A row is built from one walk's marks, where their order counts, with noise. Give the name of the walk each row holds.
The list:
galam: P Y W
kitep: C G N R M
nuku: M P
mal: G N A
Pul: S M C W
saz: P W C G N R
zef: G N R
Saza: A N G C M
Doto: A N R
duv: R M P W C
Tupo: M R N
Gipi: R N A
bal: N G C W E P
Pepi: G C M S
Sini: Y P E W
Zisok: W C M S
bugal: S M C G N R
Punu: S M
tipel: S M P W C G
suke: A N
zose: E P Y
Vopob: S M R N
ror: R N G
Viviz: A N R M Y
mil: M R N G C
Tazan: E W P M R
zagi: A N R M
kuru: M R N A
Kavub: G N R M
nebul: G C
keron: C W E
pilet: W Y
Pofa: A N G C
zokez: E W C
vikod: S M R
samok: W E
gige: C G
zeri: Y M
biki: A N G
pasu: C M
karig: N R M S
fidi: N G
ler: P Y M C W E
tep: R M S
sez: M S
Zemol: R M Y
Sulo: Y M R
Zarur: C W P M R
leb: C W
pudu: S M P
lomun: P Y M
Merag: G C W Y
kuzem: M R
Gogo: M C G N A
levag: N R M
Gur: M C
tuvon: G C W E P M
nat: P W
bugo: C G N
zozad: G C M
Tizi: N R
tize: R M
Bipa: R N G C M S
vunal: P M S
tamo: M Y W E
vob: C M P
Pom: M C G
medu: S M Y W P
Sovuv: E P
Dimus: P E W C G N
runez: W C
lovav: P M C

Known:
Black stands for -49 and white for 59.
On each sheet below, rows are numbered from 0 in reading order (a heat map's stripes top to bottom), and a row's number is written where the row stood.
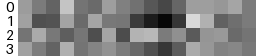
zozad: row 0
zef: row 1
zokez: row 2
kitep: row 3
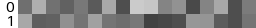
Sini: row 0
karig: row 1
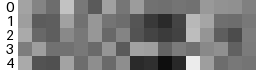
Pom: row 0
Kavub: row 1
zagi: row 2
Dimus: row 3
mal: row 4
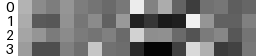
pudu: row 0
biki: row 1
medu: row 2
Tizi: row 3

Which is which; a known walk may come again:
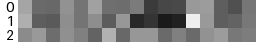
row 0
karig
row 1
biki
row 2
Zarur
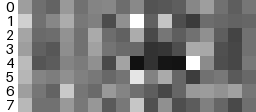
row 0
mil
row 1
Punu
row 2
tep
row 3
levag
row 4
suke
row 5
pudu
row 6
zozad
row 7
vikod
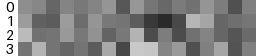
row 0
duv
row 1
Kavub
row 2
Vopob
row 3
Sini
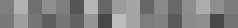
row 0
keron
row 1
Tazan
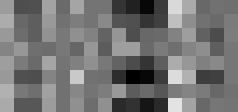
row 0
zef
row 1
Saza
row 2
Tupo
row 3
Dimus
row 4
kitep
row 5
Tizi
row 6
bugal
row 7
mal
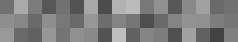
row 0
zokez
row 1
tuvon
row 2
kuzem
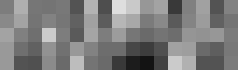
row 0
lomun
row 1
ler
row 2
Pom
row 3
Bipa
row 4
ror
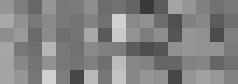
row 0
bal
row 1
medu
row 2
Sulo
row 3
Pepi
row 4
tipel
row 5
Gur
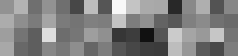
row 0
zeri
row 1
Pul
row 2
nebul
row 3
zagi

